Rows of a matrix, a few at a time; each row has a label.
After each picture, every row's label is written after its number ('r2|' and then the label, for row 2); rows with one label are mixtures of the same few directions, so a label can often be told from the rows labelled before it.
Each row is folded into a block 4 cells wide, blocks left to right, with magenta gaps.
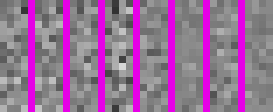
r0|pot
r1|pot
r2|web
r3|web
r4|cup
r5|web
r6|cup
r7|cup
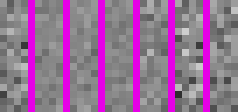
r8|cup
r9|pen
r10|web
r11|pot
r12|pen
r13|cup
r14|pot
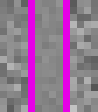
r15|web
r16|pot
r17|pot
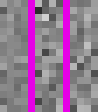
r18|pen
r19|pen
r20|web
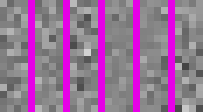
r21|cup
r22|pot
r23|cup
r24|pen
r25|pot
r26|web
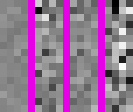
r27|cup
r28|pen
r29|pen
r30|web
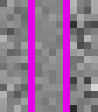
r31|cup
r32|cup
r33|pot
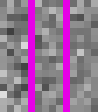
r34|cup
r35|cup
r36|pen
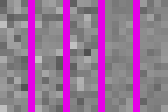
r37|pot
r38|pot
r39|cup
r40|pen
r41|pen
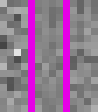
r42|cup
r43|web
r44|pen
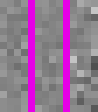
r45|cup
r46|web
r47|pot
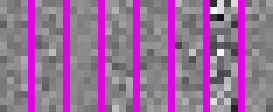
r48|pot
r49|cup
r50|pot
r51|web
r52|pen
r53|cup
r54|pen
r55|pen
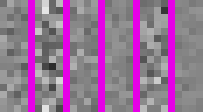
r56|cup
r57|web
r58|pen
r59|pot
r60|pot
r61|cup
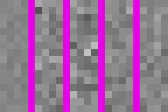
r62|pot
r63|pen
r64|cup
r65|pot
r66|web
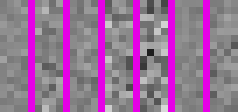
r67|pot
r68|web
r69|web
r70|pot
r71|pen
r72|web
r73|cup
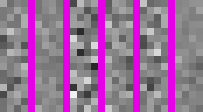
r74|cup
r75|pot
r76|cup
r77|pot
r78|cup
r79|pot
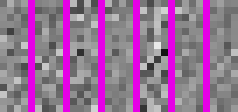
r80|cup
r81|web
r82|pen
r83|pen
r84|web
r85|pen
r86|web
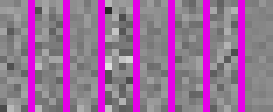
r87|web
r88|pen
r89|web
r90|pen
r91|web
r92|pot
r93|web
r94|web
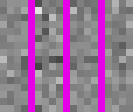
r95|pot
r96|pen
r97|pen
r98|web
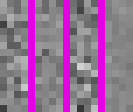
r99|pot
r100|pen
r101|web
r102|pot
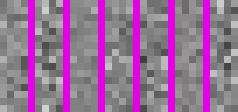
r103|pot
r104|web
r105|pot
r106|pen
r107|pot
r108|web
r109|web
